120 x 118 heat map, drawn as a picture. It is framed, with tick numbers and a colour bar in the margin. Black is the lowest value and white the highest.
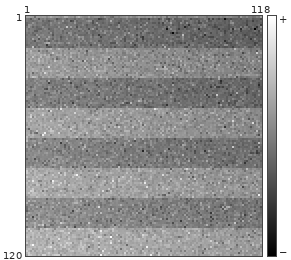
Slope: up to the bottom left. Ninth with the lowest average: top right. Histogram: bell-shaped. Stripes: horizontal, repeating 4 times. Ninth with the highest average: bottom left.
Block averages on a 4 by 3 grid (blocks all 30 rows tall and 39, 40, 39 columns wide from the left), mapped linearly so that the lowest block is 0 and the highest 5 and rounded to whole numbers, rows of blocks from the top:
210 | 321 | 432 | 543
